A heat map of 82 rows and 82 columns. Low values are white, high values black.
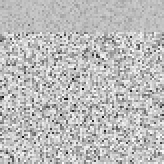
The halves do not mirror each other. The values are skewed, with a long tail toward high values. No regular stripes run through it. The texture is fine-grained noise. No overall slope runs across the table. A horizontal seam about 20% of the way down splits the table, and the top part is calmer.
